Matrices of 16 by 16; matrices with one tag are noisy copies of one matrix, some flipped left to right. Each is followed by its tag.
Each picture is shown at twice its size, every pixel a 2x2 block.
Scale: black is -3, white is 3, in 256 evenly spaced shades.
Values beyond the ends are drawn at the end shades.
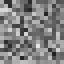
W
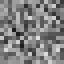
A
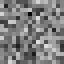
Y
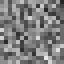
A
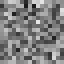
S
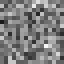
Y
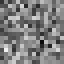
A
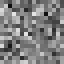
W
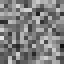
Y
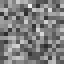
Y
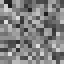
W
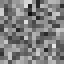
S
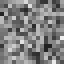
Y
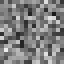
A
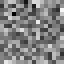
S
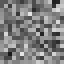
W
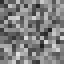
A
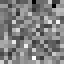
W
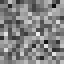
W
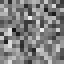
A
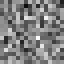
A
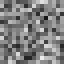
Y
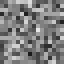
Y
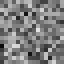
Y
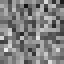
A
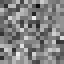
A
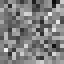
W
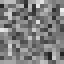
S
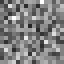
A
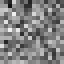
W
